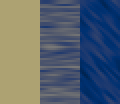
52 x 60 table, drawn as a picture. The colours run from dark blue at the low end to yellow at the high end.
It is made of 1 by 3 panels. Panel 1,1: high, flat. Panel 1,2: low, streaked across. Panel 1,3: very low, slanting down to the right, faint in contrast.
